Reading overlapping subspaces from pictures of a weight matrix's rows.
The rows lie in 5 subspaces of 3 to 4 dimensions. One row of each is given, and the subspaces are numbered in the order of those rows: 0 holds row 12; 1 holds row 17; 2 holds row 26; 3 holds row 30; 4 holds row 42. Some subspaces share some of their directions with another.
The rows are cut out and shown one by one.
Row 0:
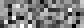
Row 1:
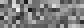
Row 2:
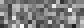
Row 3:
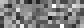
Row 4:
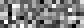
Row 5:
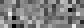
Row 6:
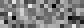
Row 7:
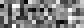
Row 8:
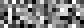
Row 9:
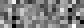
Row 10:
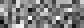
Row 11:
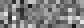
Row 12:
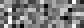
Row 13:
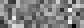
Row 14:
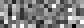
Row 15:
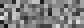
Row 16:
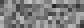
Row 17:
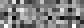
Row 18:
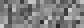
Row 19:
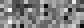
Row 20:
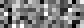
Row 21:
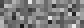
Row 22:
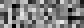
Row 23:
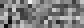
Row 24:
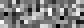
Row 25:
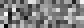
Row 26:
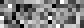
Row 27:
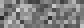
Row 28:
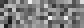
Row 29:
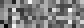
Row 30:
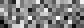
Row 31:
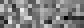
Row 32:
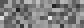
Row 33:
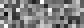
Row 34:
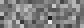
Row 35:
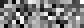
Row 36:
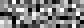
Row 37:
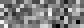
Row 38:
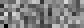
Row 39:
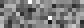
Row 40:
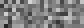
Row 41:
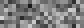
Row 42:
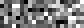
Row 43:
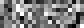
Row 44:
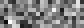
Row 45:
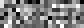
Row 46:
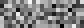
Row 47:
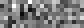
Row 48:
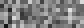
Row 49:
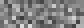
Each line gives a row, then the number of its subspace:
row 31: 3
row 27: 2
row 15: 1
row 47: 4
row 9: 3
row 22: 4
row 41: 2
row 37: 1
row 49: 3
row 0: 3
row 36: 1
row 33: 1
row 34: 2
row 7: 4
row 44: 3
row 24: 1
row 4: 3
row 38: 1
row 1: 4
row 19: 0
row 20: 0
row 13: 3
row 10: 3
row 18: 1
